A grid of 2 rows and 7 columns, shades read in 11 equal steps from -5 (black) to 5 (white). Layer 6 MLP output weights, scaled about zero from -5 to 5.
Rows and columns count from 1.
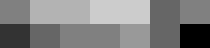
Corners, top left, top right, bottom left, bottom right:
0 0 -3 -5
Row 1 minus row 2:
3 3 2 3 2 0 5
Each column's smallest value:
-3 -1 0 0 1 -1 -5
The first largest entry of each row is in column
4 5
